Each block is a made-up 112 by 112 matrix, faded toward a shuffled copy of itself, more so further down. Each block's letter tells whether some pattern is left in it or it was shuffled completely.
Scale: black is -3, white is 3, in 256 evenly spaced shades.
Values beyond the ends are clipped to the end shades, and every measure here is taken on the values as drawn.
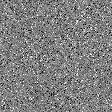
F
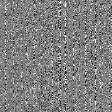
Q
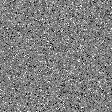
F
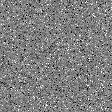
F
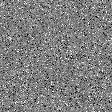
F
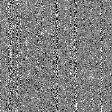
Q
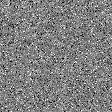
F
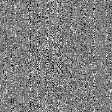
Q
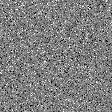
F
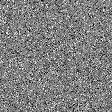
F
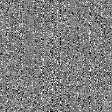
Q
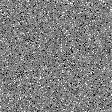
F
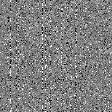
Q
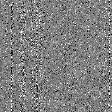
Q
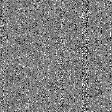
Q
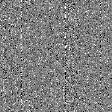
Q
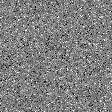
F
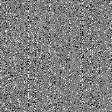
Q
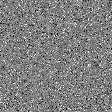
F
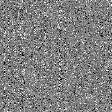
Q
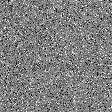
F
